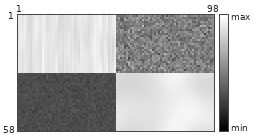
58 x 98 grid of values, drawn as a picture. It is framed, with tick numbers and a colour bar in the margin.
It is made of 2 by 2 panels. Panel 1,1: very high, streaked downward, faint in contrast. Panel 1,2: middling, fine-grained. Panel 2,1: low, fine-grained, faint in contrast. Panel 2,2: very high, smooth, faint in contrast.
